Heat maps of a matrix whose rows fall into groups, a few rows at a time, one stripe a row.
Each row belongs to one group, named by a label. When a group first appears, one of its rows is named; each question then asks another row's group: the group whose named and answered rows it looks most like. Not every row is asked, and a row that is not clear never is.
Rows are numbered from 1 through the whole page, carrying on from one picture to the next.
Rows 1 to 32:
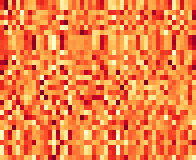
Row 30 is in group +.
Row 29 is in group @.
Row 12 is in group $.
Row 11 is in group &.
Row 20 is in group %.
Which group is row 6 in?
&
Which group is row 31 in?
+
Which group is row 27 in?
+
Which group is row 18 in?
%
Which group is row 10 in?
@
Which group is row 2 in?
&
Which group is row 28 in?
+
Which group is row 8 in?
@
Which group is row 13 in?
&
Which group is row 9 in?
@
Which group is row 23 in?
+
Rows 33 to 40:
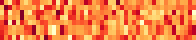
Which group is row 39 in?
@
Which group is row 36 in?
&
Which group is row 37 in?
&
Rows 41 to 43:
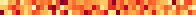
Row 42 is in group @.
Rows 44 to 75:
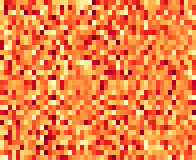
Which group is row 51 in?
%
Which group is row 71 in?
%
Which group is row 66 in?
&
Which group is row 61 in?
@
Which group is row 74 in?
%
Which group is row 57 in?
+
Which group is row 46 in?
$
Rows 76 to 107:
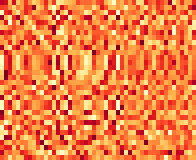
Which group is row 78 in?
+
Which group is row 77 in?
@
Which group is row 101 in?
+
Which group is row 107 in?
$
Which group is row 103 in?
%
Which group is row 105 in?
%
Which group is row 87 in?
+
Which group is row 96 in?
+
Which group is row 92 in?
@
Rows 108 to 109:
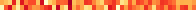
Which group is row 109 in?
+
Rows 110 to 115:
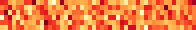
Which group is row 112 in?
&
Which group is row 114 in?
%
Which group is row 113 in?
+
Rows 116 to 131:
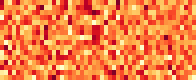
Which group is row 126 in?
+
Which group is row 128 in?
&
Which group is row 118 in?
%
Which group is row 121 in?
%
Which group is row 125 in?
&
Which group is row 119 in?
+
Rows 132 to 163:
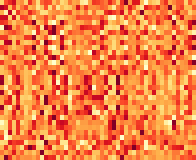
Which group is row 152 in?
%
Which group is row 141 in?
@
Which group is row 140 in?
%
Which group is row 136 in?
@
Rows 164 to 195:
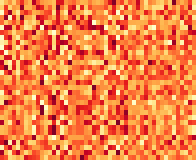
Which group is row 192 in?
&
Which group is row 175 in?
%
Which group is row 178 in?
+
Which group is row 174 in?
%
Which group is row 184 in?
%
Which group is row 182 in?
+
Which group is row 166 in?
+
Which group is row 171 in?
+
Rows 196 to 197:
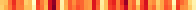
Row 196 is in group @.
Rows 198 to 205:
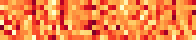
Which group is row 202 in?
%
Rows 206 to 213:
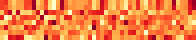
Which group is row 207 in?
@
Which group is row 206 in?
@
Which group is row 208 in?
%
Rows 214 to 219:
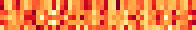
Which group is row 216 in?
@
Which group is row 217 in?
$
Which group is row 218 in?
@
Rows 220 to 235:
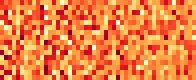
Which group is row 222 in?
&
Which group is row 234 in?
%
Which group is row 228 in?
%
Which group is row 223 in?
$
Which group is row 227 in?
&
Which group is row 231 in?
%
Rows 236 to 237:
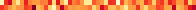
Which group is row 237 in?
@
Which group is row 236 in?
+
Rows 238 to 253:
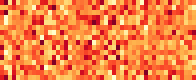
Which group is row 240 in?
&
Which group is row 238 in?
&
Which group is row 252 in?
$
